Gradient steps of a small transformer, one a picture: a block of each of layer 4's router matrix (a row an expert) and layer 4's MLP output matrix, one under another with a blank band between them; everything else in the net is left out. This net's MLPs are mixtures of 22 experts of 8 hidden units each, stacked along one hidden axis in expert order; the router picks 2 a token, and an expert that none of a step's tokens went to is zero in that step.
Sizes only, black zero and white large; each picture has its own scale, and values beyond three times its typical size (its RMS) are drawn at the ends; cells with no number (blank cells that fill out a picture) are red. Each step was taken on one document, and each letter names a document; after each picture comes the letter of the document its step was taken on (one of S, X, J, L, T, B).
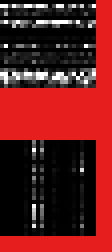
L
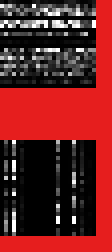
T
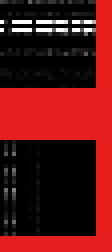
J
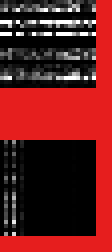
T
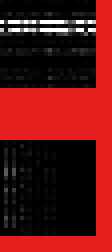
J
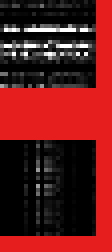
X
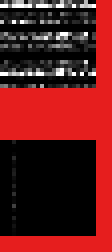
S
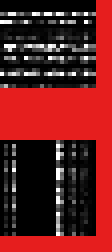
S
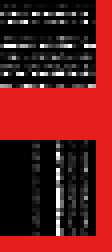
S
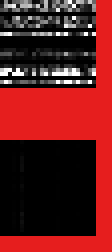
T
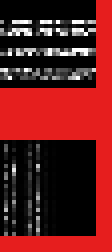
J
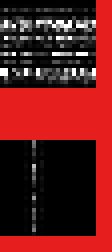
L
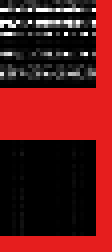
T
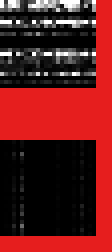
T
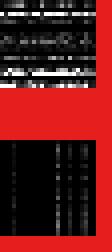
S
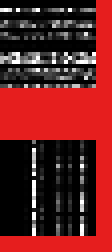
L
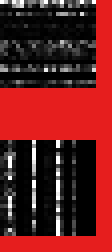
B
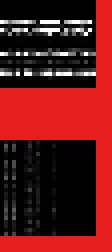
J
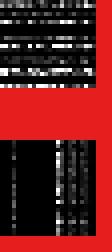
S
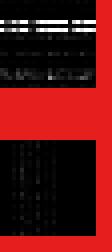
J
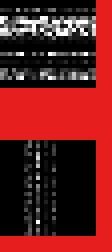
J
